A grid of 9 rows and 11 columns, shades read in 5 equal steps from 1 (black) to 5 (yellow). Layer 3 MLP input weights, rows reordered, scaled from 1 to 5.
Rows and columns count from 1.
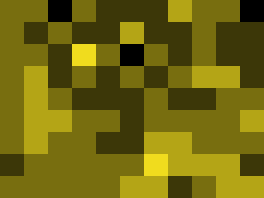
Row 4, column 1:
3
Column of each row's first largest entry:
8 6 4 2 2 2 2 7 6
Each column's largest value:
3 4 4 5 3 4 5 4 4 4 4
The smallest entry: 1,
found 3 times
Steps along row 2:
down up down same up down same up down same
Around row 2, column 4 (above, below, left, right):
3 5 3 2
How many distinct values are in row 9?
3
